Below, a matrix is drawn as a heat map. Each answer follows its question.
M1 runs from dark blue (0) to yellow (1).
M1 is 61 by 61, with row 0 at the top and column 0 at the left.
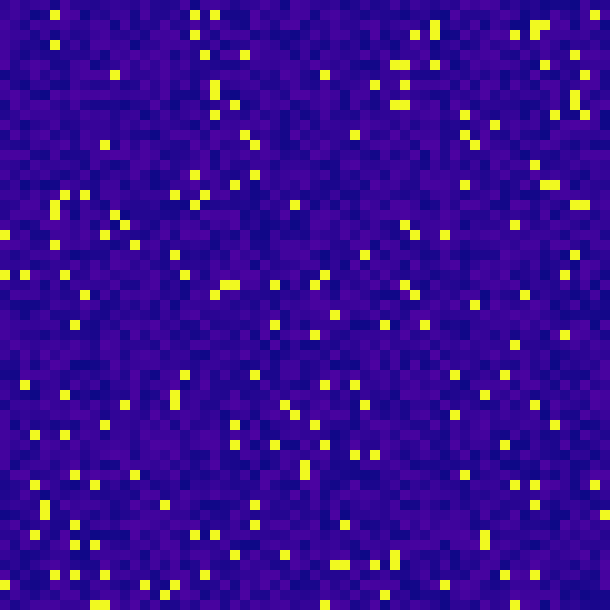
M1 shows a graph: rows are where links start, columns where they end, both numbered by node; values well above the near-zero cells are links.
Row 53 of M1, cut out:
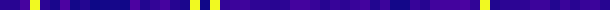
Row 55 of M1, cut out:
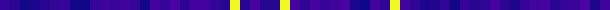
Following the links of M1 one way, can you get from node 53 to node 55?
yes
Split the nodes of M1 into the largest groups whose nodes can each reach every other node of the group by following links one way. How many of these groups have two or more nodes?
1
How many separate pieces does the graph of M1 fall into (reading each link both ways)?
3
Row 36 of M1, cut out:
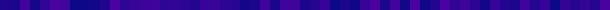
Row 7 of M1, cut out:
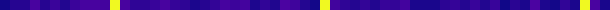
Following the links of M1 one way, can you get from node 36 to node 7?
no
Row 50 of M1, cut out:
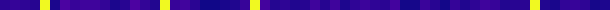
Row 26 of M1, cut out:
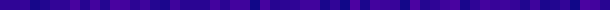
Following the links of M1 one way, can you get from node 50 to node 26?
no
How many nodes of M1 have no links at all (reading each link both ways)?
2
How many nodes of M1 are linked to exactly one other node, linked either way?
1
